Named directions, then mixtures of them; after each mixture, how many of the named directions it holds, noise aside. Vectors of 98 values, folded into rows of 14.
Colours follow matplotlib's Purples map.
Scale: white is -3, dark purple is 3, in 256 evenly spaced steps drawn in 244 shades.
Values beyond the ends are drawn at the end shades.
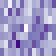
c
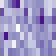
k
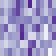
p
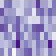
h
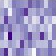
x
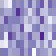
three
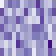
three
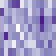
one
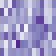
two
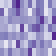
three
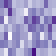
one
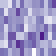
two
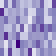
three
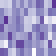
three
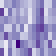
three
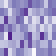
one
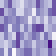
one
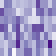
one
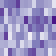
three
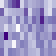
one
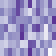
one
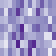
two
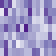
two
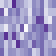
two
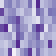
two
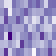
one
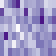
one
